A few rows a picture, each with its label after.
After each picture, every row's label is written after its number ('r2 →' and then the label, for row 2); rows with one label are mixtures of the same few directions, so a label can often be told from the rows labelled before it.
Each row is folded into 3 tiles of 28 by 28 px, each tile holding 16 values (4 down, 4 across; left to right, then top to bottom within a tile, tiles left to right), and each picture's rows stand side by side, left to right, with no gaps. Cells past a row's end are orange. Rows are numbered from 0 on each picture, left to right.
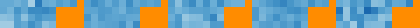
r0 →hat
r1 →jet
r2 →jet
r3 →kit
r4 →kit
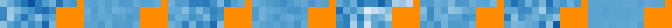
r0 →kit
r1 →kit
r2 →kit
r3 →kit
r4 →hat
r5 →kit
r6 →jet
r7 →kit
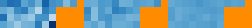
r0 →jet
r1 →kit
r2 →kit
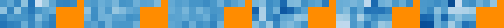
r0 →hat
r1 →kit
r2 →kit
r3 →kit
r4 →hat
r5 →hat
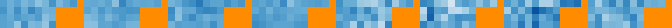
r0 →kit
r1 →hat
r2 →kit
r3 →hat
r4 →kit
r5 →kit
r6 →hat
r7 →jet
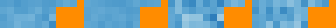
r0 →jet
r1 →kit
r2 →jet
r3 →kit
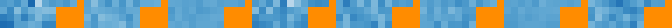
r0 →hat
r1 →jet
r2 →kit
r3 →hat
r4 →jet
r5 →kit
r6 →hat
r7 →kit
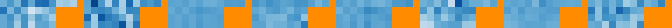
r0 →hat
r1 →jet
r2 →hat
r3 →jet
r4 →hat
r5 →hat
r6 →hat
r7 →kit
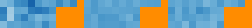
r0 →kit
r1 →jet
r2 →kit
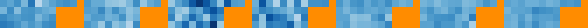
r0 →hat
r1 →kit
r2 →kit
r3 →jet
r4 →jet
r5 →jet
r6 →hat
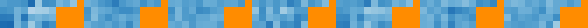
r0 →hat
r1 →kit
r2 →kit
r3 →kit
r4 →hat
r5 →hat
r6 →jet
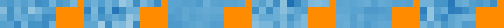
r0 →kit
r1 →kit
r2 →hat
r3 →hat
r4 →hat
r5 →kit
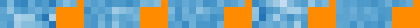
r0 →jet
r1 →hat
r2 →kit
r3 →kit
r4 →kit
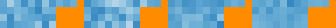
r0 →jet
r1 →kit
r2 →jet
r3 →hat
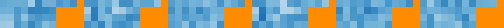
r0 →hat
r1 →kit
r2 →kit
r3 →kit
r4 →kit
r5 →jet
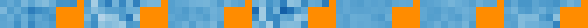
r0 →hat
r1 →jet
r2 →kit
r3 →kit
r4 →jet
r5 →kit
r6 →jet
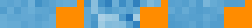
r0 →hat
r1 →jet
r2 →hat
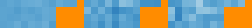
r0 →kit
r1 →hat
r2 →kit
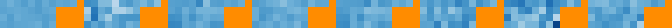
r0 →jet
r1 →kit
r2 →hat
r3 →kit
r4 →hat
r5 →kit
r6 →jet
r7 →jet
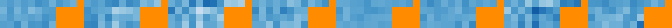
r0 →kit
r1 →hat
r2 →hat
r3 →kit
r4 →kit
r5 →jet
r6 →hat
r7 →jet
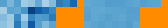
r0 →hat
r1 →kit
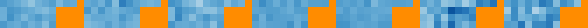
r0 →kit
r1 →hat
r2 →kit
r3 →jet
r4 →hat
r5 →hat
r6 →kit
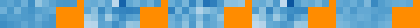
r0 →hat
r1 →hat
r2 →hat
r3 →hat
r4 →hat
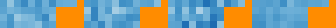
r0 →jet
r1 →kit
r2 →kit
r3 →hat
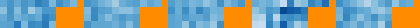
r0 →kit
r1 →kit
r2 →kit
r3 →hat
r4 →kit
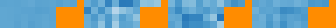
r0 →hat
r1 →hat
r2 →jet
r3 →hat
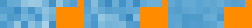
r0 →kit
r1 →jet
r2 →jet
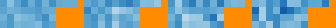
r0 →jet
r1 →hat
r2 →jet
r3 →kit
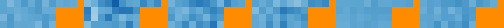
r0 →jet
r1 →kit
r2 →kit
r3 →hat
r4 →hat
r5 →kit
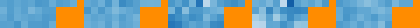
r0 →kit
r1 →hat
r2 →hat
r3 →hat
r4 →kit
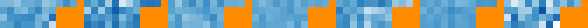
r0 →jet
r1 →hat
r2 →jet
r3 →jet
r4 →hat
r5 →hat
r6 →jet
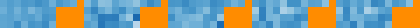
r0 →kit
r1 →jet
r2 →jet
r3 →kit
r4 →kit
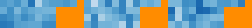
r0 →hat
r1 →jet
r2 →kit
